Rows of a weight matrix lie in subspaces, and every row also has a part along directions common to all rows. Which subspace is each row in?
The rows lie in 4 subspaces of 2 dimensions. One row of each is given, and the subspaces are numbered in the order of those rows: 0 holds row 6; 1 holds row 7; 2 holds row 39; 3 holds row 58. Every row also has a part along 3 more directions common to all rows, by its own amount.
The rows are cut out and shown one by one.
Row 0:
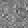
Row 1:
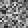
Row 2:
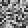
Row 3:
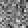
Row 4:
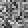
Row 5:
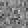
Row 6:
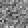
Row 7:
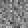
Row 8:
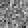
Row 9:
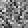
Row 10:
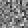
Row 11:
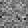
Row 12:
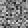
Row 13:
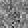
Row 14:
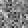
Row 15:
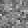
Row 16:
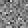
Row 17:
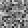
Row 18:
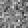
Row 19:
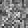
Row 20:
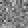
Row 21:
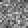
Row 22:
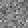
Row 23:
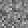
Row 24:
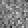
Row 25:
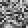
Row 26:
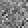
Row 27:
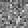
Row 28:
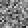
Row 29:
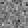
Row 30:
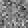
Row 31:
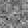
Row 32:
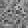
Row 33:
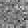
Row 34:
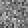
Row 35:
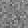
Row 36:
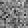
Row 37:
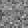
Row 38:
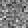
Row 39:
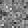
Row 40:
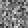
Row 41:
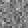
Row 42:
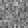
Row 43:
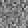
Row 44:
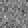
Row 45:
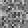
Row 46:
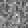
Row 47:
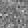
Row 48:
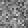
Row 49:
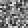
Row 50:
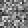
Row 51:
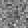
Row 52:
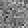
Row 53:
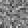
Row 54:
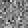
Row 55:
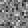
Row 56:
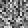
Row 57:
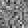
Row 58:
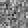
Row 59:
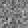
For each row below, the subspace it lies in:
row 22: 0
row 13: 2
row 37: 2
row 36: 3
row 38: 0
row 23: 2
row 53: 3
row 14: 2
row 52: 3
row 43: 0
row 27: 1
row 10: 1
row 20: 1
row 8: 0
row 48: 3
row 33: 0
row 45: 2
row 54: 1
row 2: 0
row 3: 0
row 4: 1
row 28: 0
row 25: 0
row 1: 0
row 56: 1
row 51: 0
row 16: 1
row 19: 2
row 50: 2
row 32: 0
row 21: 0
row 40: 3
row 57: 2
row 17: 2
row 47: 3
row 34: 3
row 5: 3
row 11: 2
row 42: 0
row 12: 1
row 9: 1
